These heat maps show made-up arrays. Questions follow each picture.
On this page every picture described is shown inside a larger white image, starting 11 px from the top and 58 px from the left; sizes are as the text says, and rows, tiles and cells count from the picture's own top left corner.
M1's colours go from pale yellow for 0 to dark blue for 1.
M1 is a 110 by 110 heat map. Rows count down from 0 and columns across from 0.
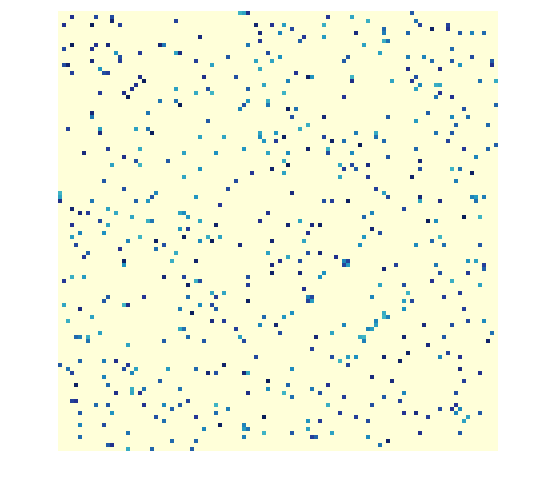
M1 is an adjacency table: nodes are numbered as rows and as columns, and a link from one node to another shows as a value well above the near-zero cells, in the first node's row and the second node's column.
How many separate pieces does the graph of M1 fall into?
2
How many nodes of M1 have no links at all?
1
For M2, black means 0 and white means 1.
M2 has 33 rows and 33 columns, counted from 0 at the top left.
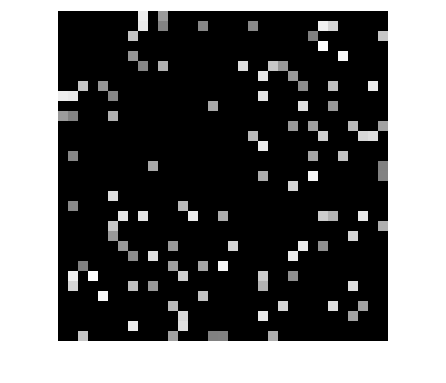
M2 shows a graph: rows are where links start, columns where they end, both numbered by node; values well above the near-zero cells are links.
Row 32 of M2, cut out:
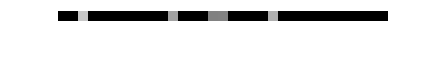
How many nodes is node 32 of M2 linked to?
5
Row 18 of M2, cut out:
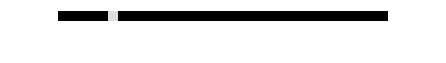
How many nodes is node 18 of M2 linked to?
1
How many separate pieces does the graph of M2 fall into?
1
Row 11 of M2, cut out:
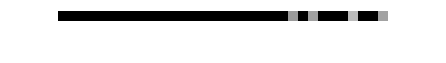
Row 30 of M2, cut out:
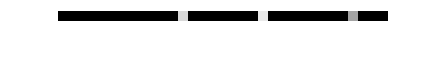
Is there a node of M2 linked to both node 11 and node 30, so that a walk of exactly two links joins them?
yes
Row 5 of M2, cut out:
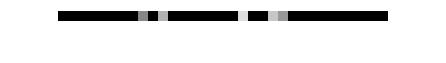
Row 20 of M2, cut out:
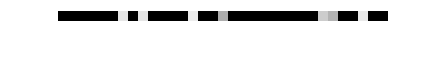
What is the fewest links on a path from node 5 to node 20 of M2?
2
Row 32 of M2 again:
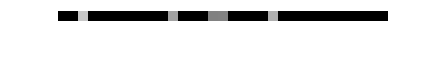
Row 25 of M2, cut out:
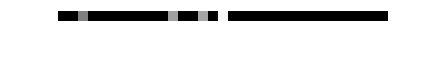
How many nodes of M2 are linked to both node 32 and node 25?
3
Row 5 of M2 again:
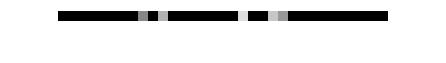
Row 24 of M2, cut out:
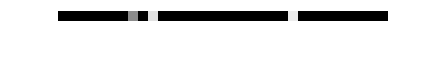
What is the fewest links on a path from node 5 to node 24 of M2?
5
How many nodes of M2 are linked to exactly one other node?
4
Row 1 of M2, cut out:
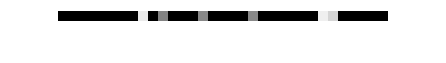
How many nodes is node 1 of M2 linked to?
6
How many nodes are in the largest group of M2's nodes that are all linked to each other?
2
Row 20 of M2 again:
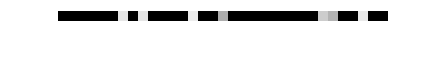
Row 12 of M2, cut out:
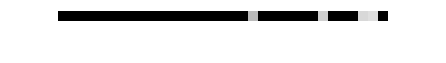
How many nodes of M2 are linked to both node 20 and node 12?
2
